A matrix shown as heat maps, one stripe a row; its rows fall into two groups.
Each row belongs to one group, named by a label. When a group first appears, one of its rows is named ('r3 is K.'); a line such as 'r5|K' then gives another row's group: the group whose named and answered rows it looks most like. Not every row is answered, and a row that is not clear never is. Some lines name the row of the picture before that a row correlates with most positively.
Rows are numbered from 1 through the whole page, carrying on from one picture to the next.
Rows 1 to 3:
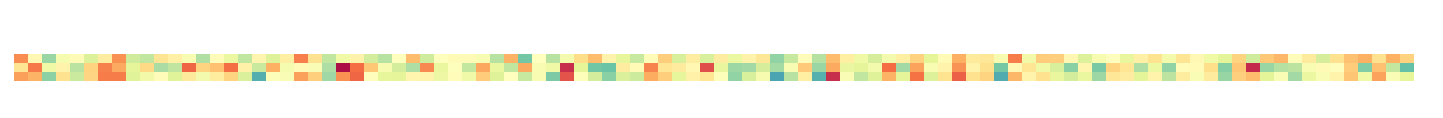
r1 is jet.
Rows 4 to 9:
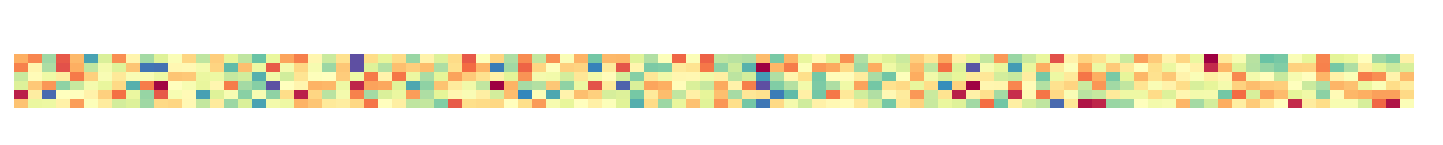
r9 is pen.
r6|pen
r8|jet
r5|pen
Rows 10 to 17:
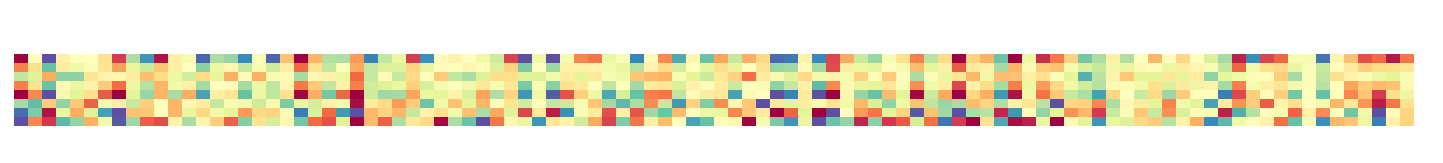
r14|jet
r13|jet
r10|jet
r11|jet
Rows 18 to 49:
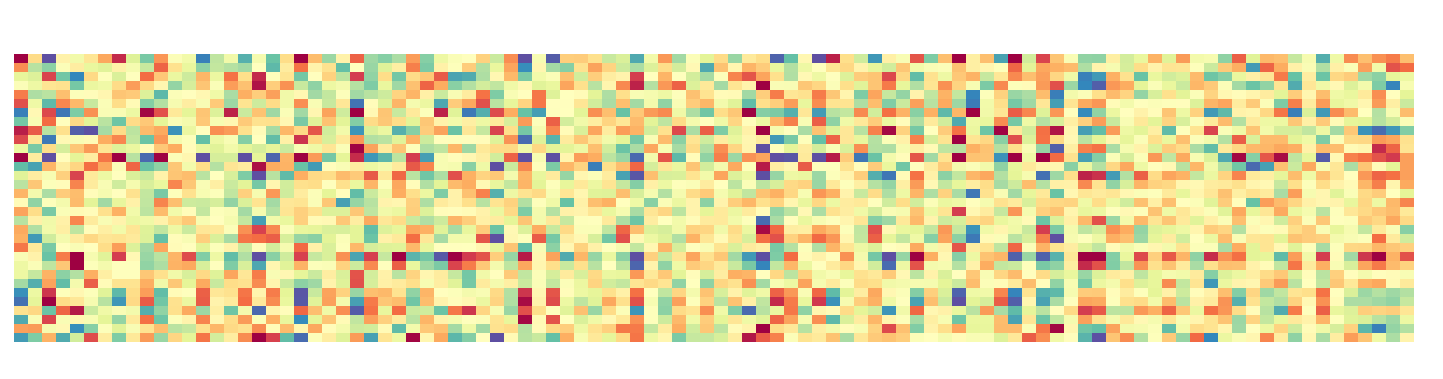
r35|jet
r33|pen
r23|pen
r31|pen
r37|pen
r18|jet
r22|pen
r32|pen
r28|pen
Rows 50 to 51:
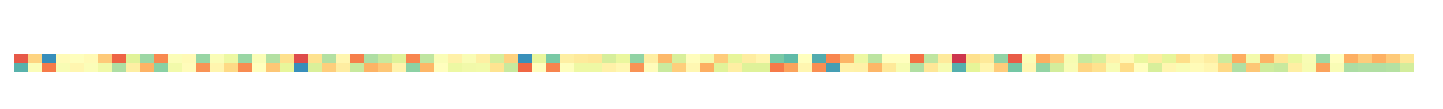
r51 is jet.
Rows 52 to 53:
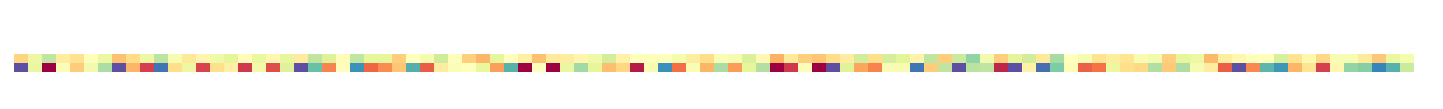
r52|pen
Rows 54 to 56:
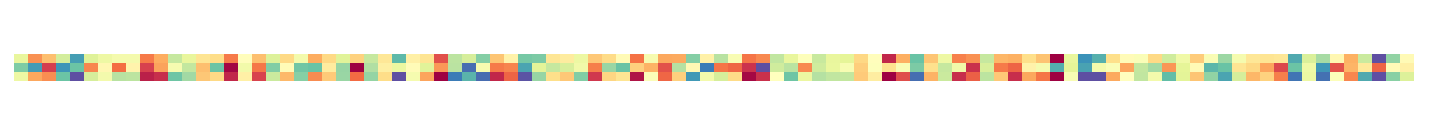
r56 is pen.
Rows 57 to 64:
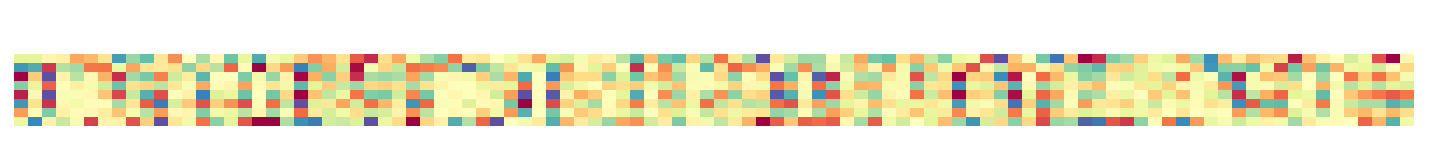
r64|pen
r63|jet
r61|jet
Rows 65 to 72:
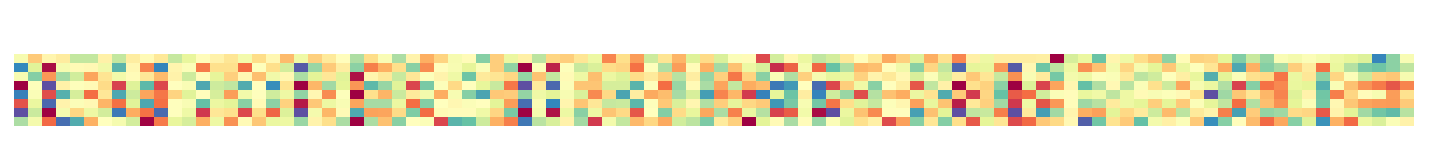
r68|jet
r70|jet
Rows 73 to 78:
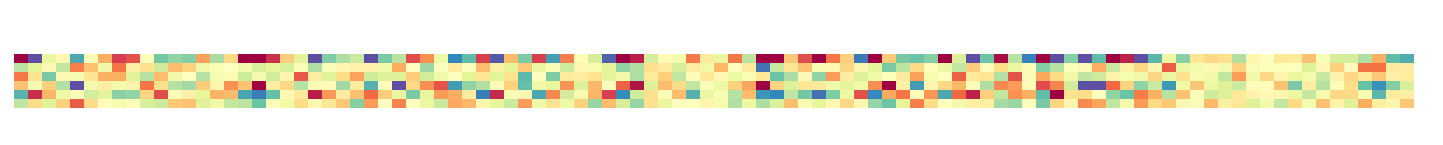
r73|pen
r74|pen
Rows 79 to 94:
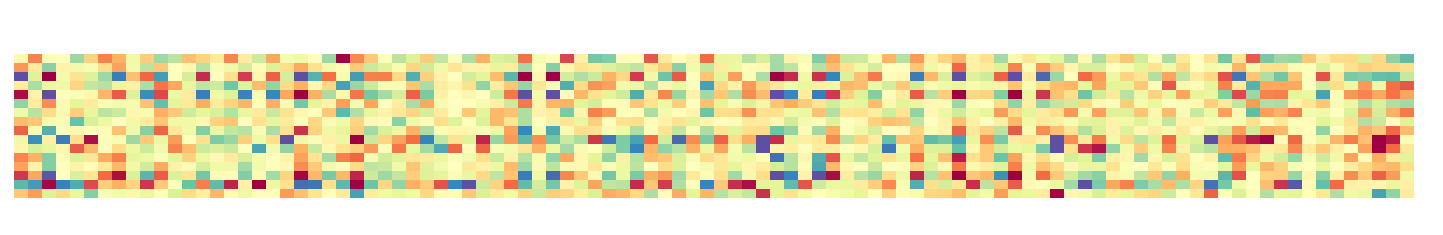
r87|jet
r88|pen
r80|jet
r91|jet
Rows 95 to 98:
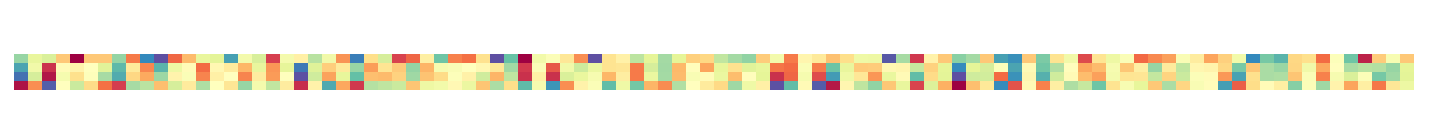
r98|jet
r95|pen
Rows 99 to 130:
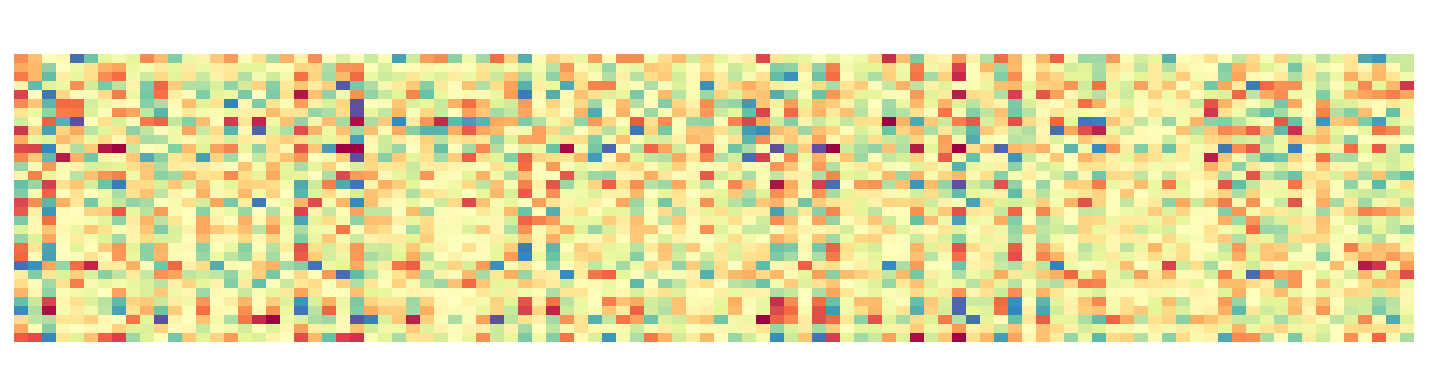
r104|pen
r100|jet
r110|pen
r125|jet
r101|jet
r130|jet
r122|pen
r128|pen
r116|jet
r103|jet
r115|pen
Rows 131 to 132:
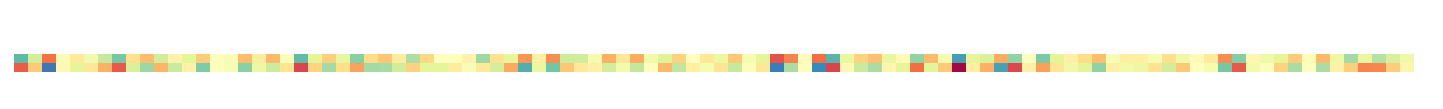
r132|jet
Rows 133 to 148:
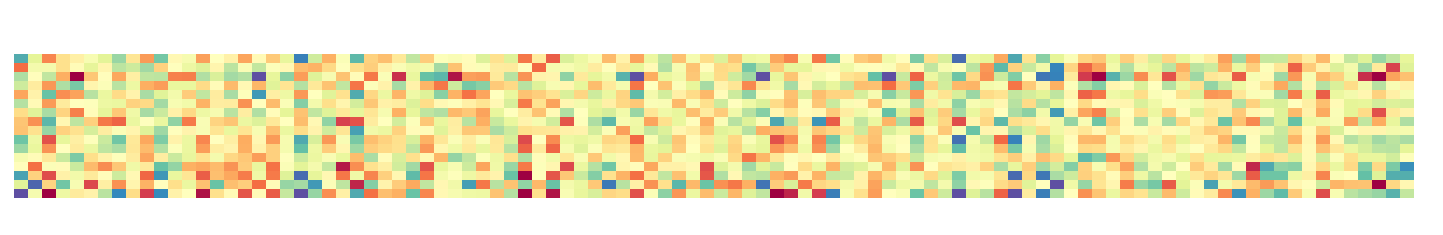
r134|pen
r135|pen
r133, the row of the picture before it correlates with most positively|131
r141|pen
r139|pen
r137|pen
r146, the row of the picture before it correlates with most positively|131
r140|jet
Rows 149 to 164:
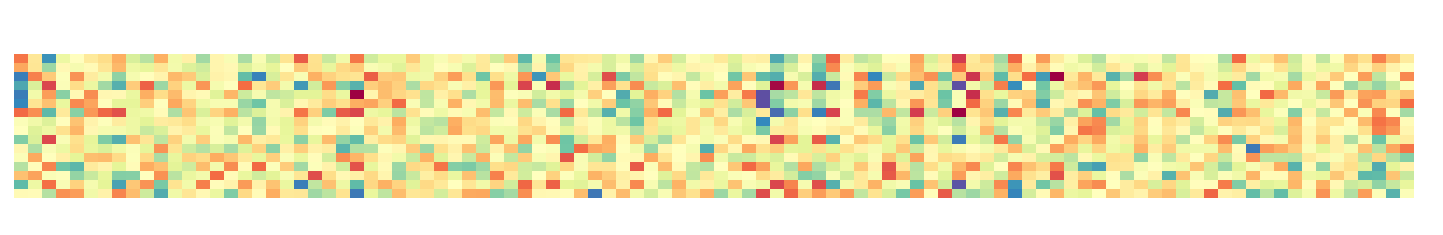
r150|jet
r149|jet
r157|pen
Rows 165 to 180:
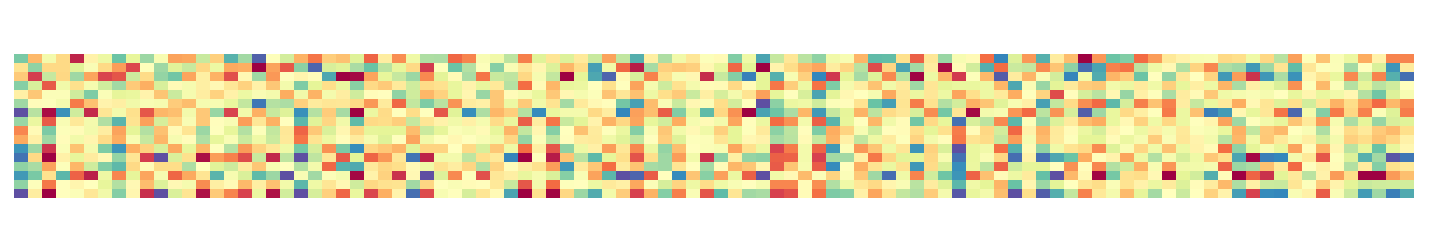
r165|pen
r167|jet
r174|jet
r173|jet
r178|pen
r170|pen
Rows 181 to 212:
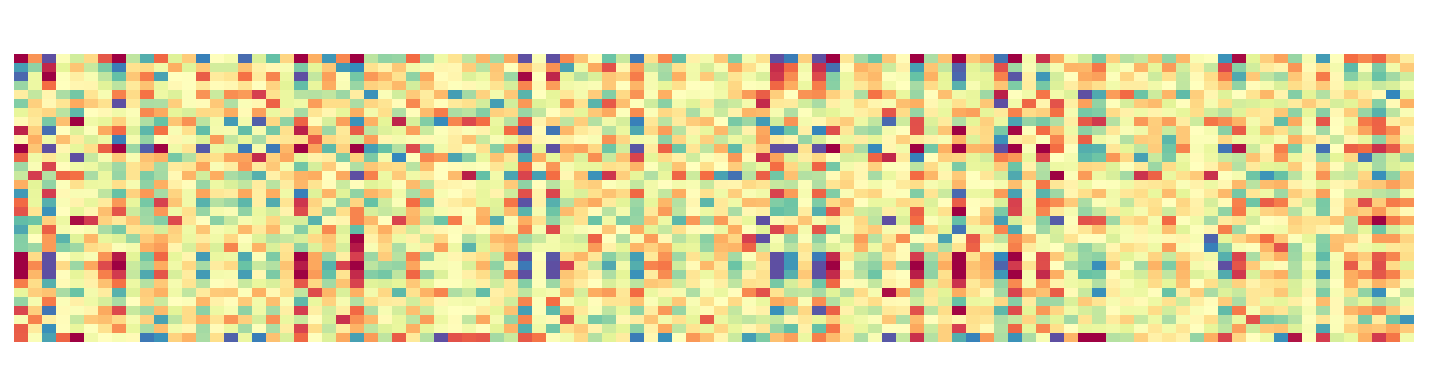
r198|jet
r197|jet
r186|pen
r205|jet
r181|jet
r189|jet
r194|pen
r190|pen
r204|jet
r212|pen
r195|jet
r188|pen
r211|jet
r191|jet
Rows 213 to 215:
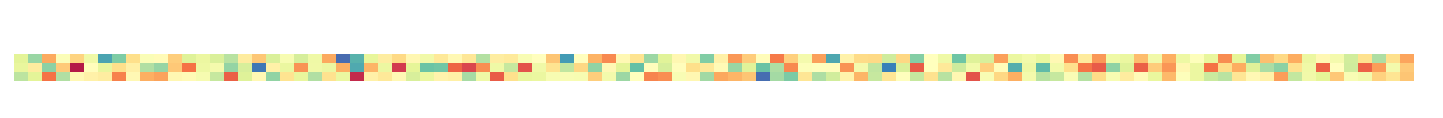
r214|pen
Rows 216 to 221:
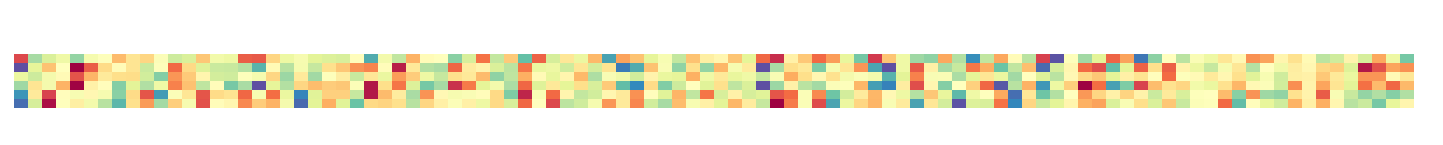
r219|pen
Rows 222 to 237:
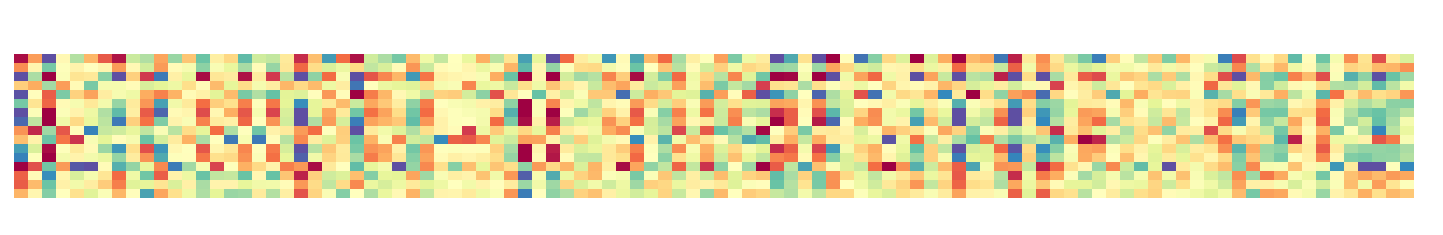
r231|pen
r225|pen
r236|jet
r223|jet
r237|jet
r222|jet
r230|pen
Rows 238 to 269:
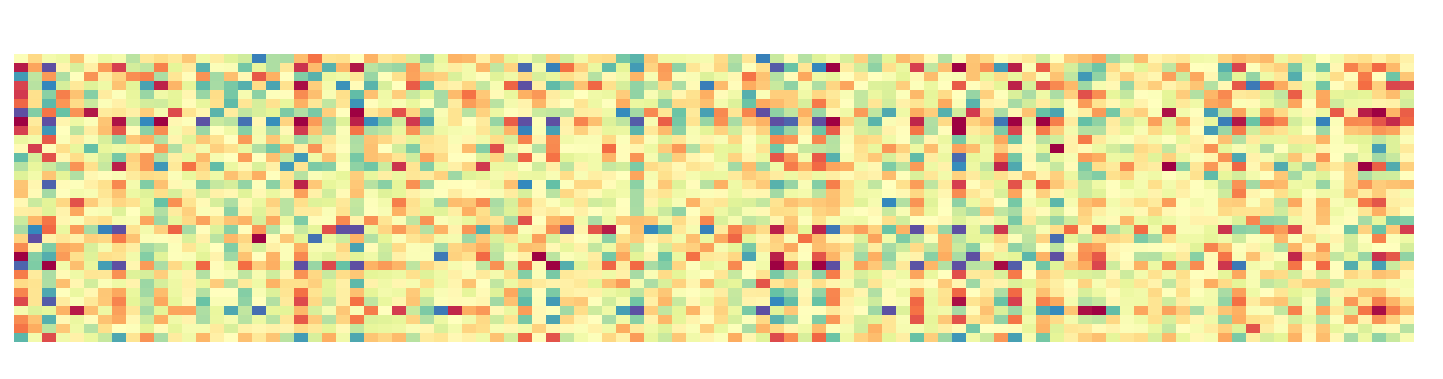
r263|pen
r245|jet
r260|pen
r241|jet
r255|pen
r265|jet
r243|pen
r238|pen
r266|pen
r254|pen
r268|pen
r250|pen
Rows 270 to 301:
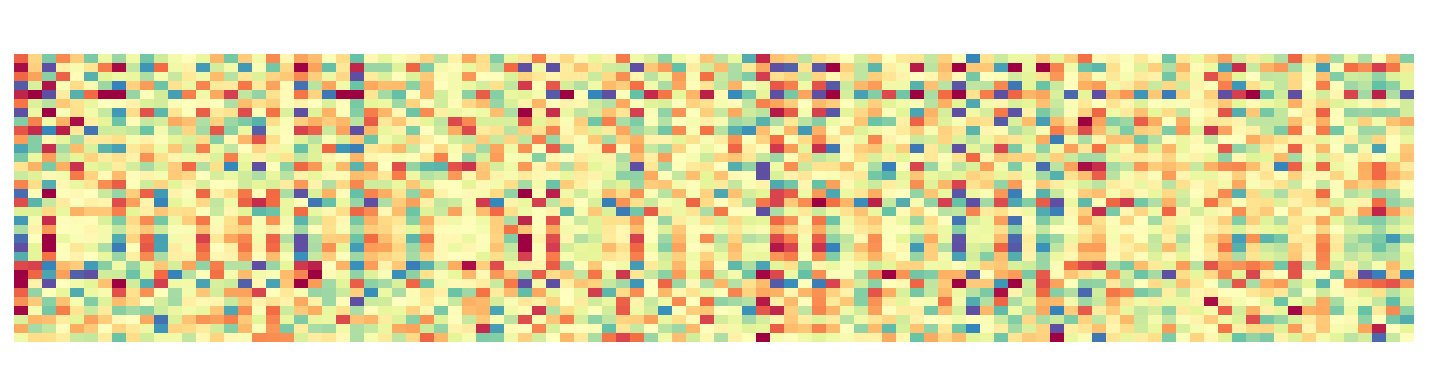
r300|pen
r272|pen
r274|jet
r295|jet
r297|pen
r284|jet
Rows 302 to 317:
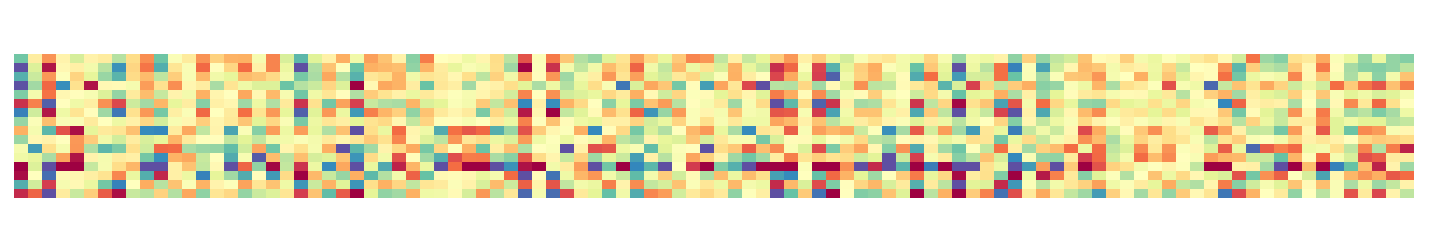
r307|jet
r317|jet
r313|pen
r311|pen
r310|pen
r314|pen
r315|jet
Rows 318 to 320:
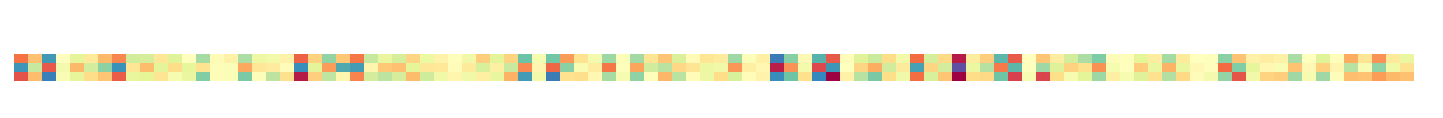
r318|jet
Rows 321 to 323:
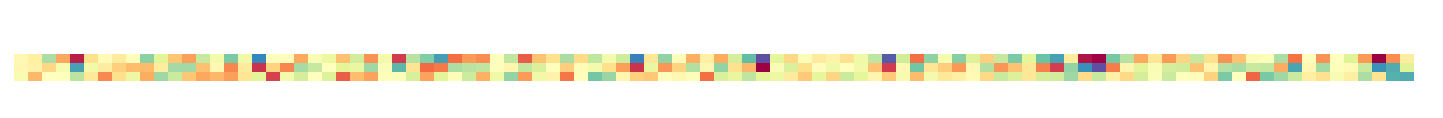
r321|pen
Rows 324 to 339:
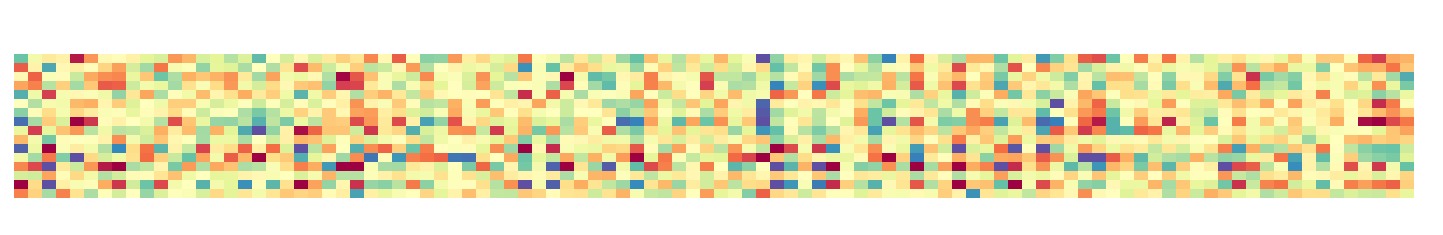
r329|pen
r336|jet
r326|jet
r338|jet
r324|pen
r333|jet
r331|pen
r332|pen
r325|jet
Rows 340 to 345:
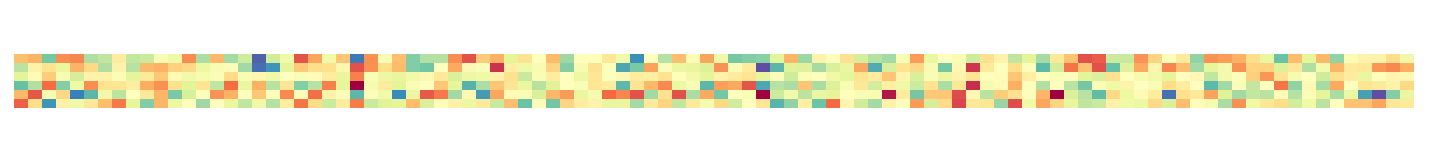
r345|jet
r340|pen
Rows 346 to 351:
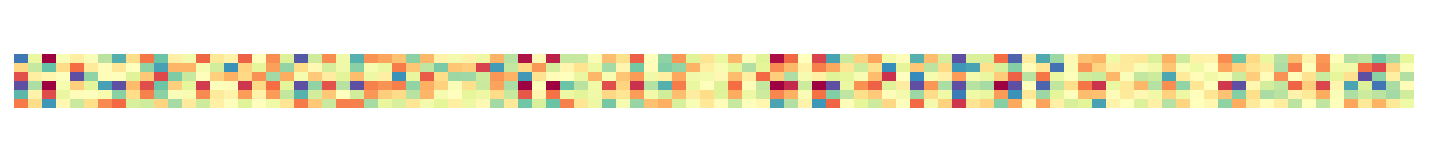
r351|jet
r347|pen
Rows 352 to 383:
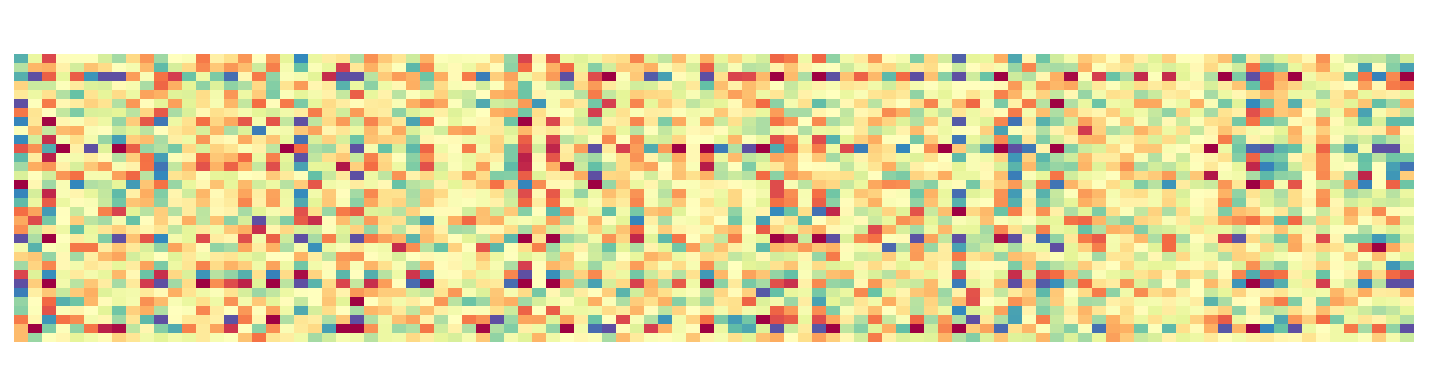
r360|pen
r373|pen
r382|jet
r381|pen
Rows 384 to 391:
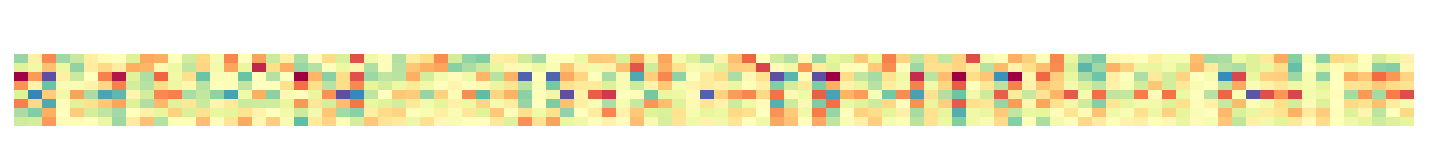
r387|jet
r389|jet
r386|jet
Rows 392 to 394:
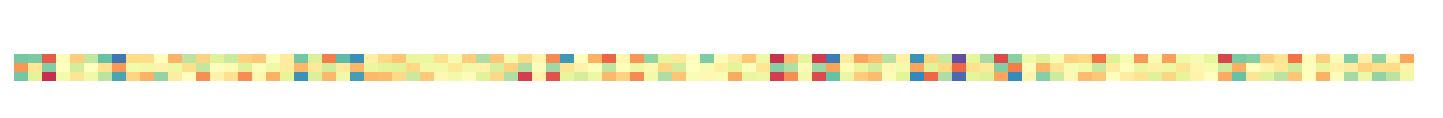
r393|jet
